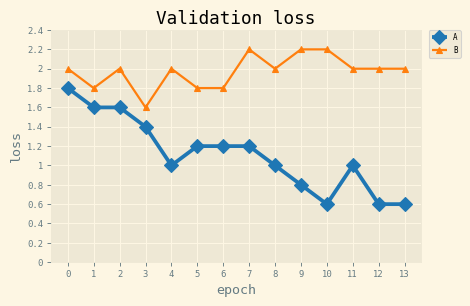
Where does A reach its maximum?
0
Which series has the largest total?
B
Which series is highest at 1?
B
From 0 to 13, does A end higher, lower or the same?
lower
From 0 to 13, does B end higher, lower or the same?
the same
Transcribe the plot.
Title: Validation loss
x-axis: epoch, ticks 0 1 2 3 4 5 6 7 8 9 10 11 12 13
y-axis: loss, ticks 0 0.2 0.4 0.6 0.8 1 1.2 1.4 1.6 1.8 2 2.2 2.4
Legend: A, B
Values:
A: 1.8 1.6 1.6 1.4 1 1.2 1.2 1.2 1 0.8 0.6 1 0.6 0.6
B: 2 1.8 2 1.6 2 1.8 1.8 2.2 2 2.2 2.2 2 2 2
